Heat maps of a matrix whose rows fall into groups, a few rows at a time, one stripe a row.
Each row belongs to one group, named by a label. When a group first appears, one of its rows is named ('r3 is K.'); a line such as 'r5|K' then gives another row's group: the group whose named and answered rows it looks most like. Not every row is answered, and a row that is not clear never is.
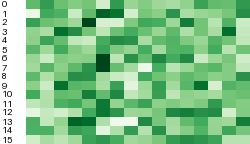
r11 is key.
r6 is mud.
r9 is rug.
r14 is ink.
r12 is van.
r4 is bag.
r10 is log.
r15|van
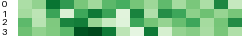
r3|log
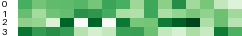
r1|log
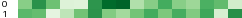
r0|bag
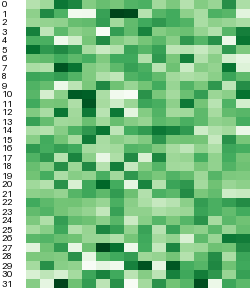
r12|rug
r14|mud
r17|ink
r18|rug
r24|rug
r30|van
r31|rug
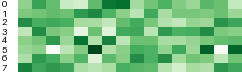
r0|bag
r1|log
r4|rug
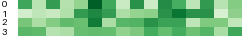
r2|mud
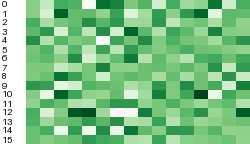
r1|rug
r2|log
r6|ink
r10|rug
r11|bag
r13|log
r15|log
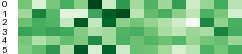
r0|mud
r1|bag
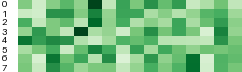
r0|mud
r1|key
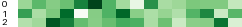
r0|log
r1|ink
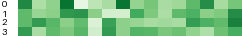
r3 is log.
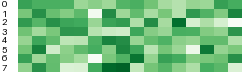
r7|bag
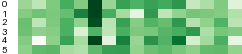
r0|mud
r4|mud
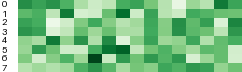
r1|ink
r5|bag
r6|mud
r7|van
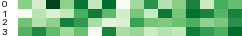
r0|rug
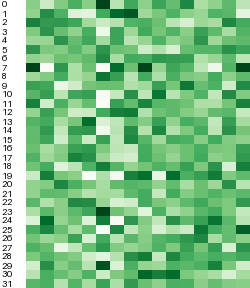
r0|mud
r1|bag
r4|rug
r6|mud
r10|ink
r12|bag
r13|ink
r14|ink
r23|log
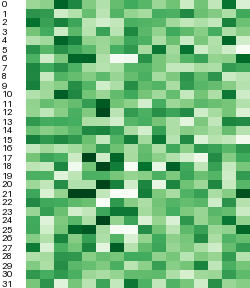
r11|log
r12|mud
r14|log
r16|van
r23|bag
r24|mud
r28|key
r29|rug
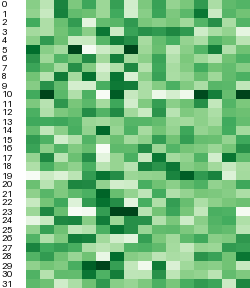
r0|rug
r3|mud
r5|ink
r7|ink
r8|rug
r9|bag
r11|rug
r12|log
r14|mud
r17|ink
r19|van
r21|log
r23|bag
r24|key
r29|log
